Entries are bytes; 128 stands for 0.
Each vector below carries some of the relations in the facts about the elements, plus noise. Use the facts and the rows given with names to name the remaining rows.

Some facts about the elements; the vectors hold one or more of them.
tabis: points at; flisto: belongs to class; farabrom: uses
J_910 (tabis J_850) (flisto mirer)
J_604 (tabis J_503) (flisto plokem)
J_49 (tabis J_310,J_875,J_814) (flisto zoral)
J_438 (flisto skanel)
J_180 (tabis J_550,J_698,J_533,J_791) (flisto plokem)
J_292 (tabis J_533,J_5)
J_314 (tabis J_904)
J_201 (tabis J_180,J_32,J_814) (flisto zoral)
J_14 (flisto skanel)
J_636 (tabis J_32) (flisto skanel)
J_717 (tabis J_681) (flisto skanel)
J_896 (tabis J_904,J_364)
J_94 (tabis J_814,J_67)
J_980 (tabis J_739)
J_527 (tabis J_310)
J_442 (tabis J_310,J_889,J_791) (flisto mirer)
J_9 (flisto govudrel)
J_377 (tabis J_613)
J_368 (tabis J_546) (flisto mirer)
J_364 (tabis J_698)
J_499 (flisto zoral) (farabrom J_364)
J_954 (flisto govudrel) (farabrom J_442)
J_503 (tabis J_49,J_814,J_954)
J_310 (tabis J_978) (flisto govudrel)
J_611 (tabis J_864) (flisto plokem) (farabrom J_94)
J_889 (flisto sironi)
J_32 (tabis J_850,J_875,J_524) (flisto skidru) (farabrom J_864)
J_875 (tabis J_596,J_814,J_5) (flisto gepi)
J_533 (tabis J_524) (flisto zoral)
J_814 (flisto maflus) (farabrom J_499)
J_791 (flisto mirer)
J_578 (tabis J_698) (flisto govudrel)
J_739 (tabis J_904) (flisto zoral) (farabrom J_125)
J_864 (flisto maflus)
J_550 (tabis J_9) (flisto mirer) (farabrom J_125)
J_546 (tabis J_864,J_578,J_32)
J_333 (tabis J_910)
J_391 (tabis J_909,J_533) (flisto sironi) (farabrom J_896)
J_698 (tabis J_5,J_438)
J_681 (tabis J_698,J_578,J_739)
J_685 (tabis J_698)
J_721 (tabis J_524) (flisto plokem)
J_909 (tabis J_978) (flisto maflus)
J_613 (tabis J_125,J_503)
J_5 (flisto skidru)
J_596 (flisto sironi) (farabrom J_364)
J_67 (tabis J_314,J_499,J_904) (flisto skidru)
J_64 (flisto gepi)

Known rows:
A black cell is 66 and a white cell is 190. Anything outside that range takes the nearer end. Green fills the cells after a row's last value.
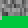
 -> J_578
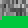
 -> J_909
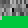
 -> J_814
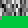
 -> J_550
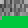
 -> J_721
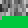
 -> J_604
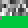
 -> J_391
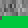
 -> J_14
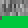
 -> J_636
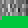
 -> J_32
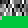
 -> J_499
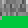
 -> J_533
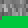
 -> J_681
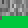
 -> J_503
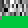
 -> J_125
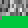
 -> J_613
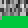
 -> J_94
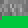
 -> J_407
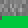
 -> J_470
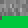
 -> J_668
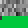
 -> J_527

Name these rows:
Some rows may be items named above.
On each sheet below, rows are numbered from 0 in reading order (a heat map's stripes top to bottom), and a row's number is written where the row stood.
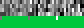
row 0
J_850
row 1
J_333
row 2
J_611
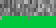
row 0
J_180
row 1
J_503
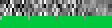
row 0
J_499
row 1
J_739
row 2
J_550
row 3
J_546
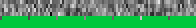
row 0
J_980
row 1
J_364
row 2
J_889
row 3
J_546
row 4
J_67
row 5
J_9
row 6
J_717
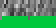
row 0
J_889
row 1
J_5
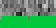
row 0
J_310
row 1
J_791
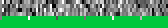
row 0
J_910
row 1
J_611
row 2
J_896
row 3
J_550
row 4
J_864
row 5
J_596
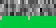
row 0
J_9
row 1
J_814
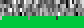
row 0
J_954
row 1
J_368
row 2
J_442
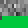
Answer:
J_978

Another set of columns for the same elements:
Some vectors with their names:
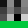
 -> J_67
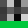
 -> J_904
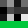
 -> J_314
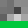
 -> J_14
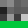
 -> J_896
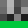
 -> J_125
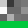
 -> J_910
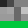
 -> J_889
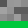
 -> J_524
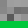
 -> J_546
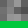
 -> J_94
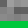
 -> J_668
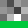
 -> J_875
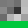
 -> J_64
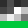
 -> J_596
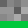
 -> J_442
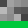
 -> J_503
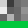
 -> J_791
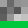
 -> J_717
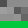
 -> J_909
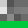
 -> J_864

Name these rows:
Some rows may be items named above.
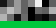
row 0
J_9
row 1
J_739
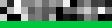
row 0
J_578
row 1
J_980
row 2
J_739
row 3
J_954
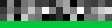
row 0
J_67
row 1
J_954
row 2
J_550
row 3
J_391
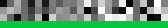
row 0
J_9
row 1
J_67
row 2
J_442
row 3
J_364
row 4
J_499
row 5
J_578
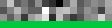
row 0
J_611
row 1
J_814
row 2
J_310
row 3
J_636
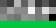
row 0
J_5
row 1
J_32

